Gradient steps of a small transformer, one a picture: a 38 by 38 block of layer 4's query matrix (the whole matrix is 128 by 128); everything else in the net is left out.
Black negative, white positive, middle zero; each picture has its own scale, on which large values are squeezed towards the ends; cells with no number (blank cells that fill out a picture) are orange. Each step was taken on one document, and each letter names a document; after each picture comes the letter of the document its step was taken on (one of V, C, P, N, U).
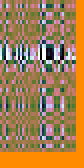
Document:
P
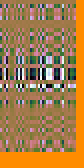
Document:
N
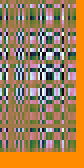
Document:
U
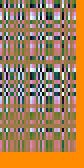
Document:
U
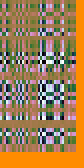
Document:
P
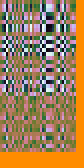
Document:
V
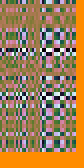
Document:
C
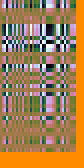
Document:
V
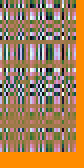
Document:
U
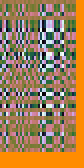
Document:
P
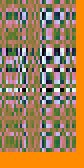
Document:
C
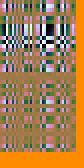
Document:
V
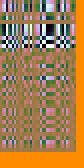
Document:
V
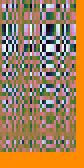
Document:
V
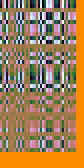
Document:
N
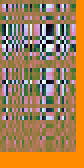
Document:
V
